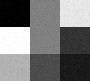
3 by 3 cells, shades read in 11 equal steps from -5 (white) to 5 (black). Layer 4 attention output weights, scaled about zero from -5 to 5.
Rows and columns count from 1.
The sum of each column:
-2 2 3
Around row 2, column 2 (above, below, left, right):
0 2 -5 3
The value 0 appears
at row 1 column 2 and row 2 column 2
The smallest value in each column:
-5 0 -4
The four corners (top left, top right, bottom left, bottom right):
5 -4 -2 4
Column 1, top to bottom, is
5 -5 -2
